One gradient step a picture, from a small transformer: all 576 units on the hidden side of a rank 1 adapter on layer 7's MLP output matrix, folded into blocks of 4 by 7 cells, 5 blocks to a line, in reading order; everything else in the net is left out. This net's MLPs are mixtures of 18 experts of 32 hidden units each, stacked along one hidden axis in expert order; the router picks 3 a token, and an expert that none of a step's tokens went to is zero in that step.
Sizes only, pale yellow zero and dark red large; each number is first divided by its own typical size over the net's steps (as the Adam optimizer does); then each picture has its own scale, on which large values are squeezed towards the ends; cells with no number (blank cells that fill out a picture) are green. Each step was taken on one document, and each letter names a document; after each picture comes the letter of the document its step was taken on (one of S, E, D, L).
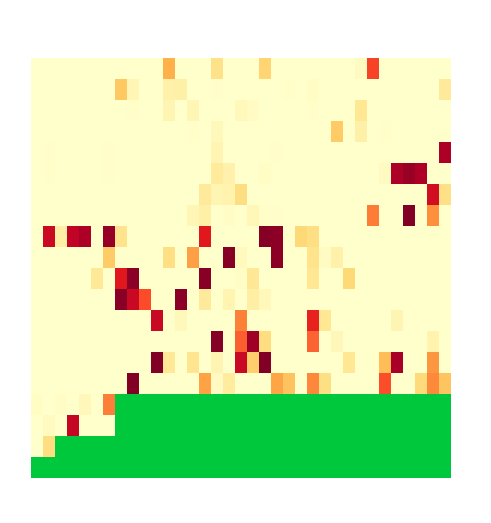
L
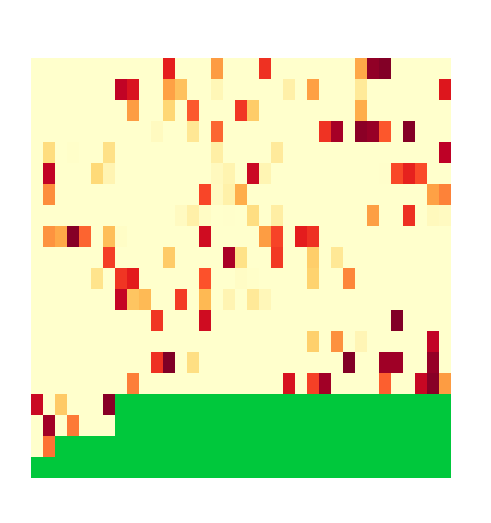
L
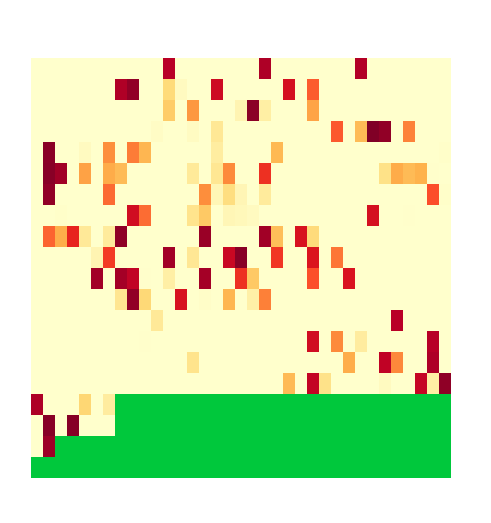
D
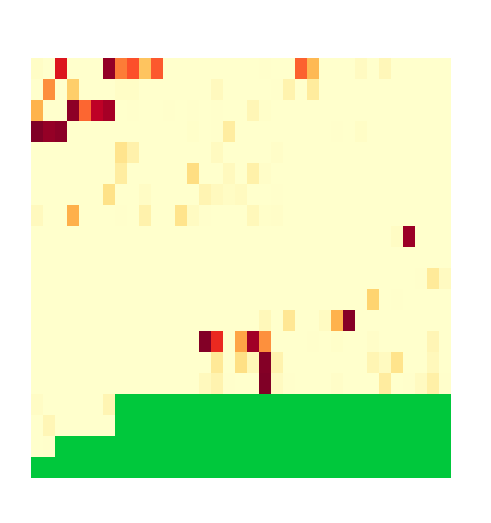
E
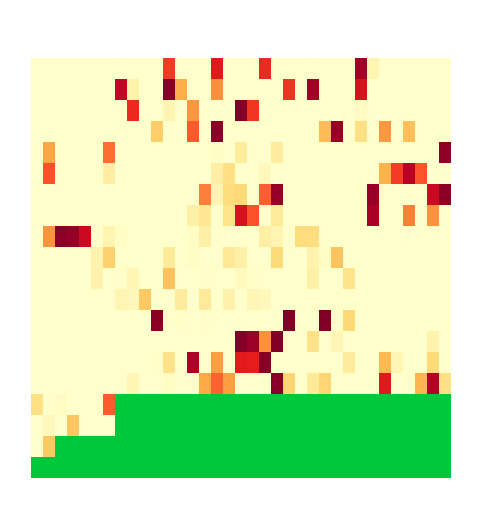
L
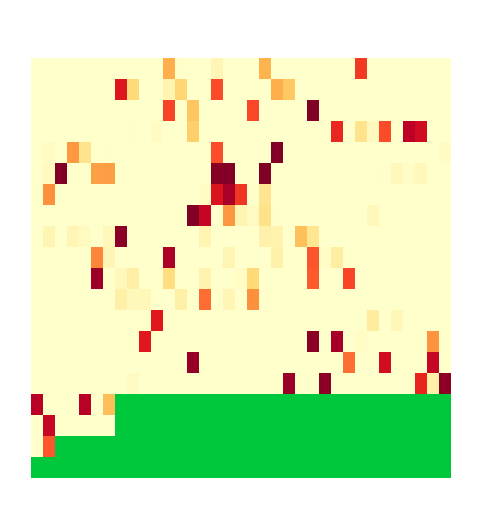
D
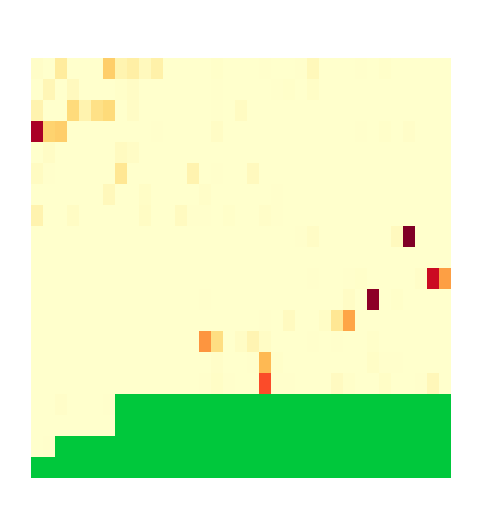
E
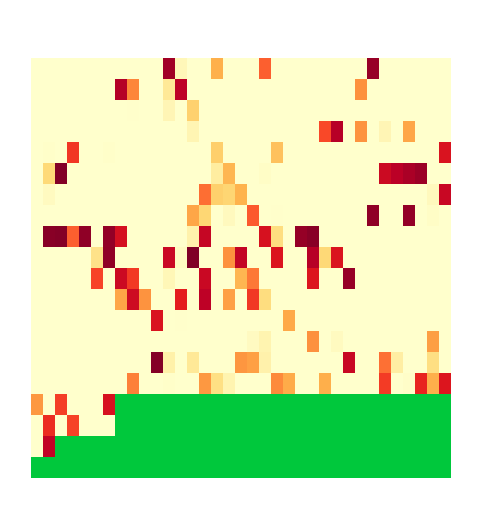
L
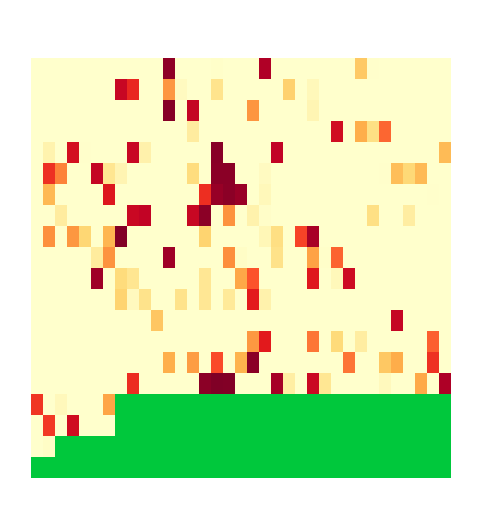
D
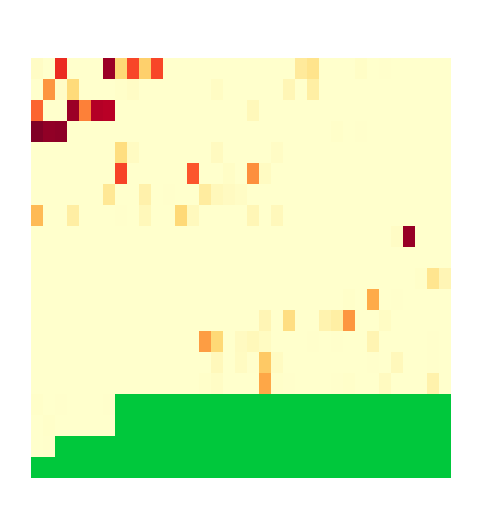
E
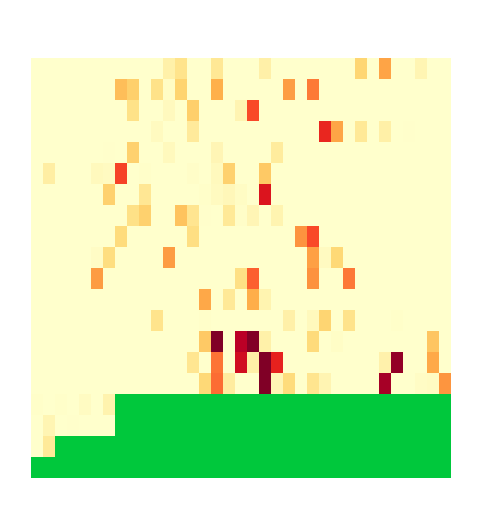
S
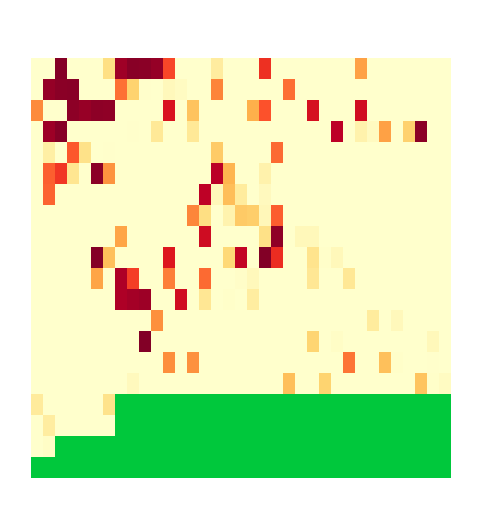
D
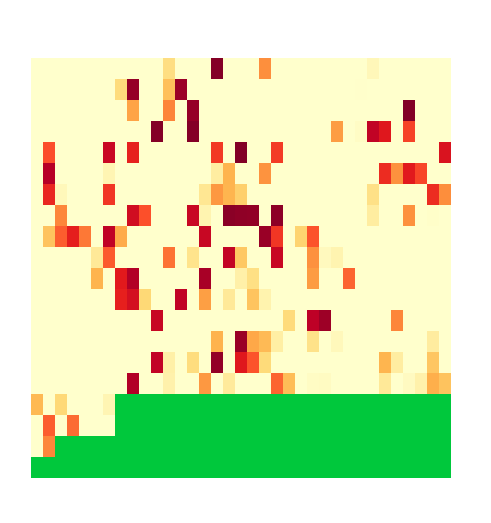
L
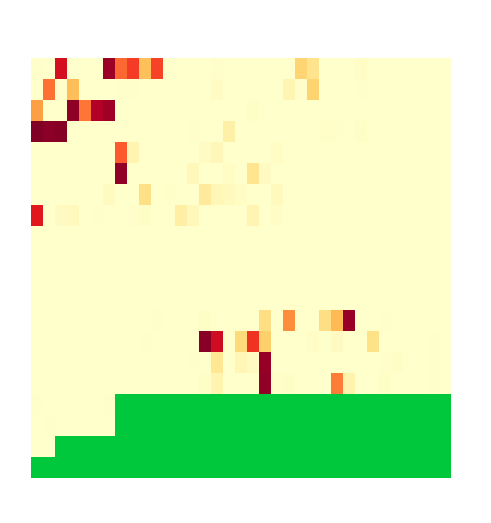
E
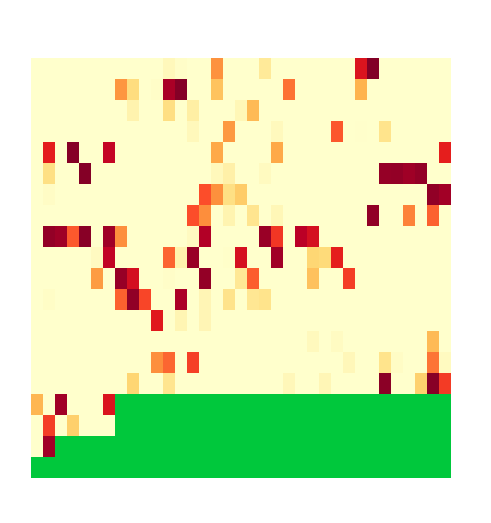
L
